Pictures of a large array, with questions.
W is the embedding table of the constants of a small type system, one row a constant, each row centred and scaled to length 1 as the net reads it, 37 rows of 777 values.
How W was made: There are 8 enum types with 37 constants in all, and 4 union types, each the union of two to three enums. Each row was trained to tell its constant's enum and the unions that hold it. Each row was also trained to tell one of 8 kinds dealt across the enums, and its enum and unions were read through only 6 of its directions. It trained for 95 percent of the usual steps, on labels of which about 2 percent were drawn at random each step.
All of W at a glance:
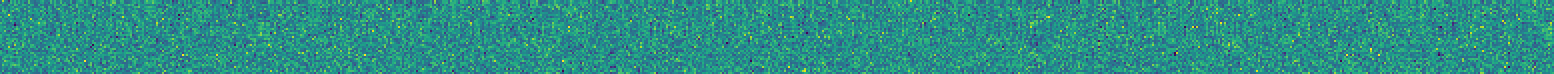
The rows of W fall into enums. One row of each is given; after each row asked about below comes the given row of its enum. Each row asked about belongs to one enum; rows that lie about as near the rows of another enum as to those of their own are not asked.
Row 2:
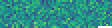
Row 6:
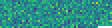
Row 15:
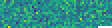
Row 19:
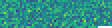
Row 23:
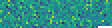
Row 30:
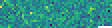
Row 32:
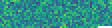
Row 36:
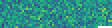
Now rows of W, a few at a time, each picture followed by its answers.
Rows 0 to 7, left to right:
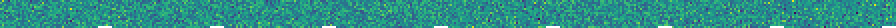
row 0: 19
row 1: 19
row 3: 19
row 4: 6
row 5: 32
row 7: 36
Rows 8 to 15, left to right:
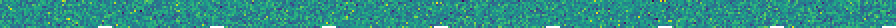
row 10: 19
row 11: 15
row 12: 2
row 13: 15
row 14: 6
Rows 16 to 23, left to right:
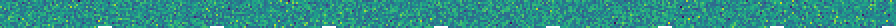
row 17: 15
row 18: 23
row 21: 36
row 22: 23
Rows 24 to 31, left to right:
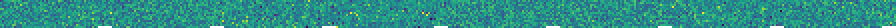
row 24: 32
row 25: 36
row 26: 15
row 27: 30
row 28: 32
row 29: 6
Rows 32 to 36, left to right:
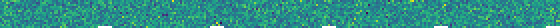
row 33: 6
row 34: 23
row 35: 23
